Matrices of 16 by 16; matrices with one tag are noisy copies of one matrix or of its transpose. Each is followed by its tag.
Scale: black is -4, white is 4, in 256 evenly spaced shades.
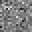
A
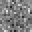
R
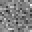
R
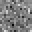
R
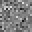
A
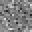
R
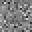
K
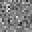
A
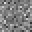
K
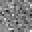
R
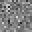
A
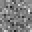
R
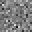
K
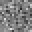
R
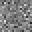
K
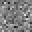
K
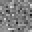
R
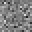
K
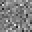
K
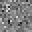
A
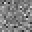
K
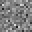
K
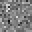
A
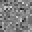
A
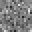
R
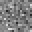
R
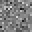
A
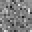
R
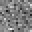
R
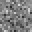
R
